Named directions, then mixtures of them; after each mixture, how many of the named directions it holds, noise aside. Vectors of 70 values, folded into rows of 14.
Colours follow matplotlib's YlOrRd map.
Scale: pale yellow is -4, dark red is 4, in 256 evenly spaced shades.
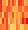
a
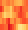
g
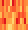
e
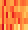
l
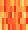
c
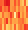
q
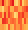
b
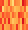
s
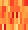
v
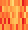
one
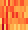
two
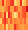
two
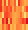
two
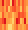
one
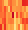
three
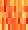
one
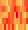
three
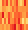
one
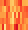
one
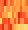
three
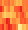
one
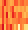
one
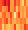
one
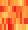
three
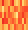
one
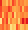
one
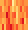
three
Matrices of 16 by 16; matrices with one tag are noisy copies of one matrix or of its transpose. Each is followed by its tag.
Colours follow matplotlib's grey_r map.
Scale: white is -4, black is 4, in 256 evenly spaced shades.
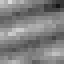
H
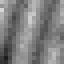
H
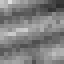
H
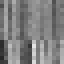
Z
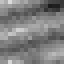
H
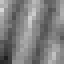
H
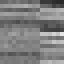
Z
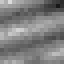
H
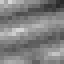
H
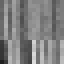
Z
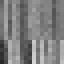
Z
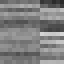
Z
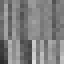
Z
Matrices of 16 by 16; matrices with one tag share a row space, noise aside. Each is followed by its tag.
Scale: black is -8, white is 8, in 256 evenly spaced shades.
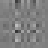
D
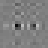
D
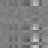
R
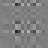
D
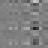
R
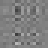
D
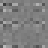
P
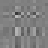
D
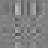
D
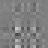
D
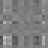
P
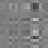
R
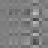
R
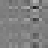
R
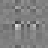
D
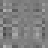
P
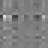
P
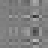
R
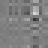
R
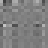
P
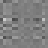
P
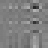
R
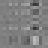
R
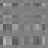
P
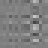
R
